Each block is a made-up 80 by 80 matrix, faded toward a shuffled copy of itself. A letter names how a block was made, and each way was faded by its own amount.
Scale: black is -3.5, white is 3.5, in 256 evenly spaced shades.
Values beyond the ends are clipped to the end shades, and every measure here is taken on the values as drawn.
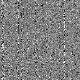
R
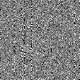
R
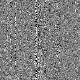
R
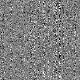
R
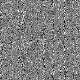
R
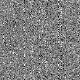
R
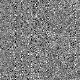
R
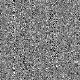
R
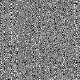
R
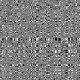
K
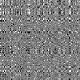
K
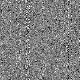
R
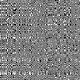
K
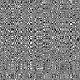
K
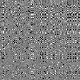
K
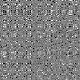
K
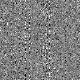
R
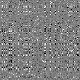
K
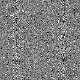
R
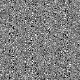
R
